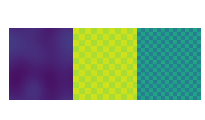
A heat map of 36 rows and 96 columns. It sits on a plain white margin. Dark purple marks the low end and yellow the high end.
The table splits into one row of 3 panels. Panel 1,1: very low, smooth, faint in contrast. Panel 1,2: very high, checkered, faint in contrast. Panel 1,3: middling, checkered.
